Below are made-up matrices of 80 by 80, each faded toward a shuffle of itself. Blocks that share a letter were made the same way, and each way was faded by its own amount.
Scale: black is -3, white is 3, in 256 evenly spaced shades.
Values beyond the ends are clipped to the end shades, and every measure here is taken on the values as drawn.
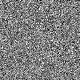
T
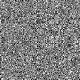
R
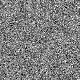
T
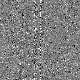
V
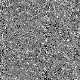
V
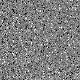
V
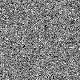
T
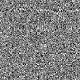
R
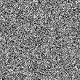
T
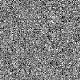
R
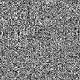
R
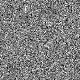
T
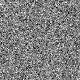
T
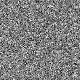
T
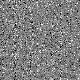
V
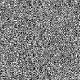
R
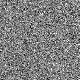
T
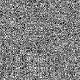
R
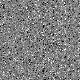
V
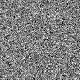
T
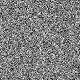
T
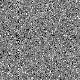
V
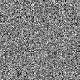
R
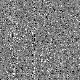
V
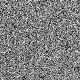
T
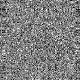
R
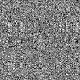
R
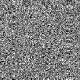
R
